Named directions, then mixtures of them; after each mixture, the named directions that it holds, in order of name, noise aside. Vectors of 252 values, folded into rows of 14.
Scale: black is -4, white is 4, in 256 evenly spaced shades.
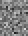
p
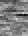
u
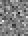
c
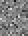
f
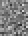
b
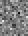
c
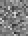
c, p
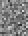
b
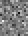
c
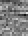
p, u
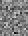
p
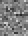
p, u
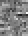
b, u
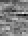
u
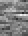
u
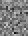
p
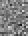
b
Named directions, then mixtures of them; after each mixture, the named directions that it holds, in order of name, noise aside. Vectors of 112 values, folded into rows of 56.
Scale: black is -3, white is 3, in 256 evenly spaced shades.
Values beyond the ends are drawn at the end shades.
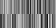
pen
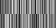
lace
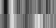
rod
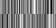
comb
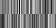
comb, lace, pen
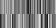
pen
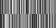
lace, pen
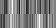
lace, pen, rod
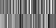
comb, pen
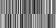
comb, lace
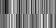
lace, pen, rod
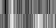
rod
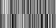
pen, rod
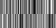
comb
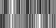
lace, pen, rod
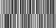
lace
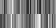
pen, rod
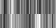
pen, rod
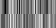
comb, lace, rod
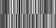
comb, lace, rod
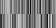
pen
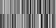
pen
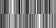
lace, pen, rod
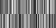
comb, lace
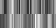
comb, pen, rod
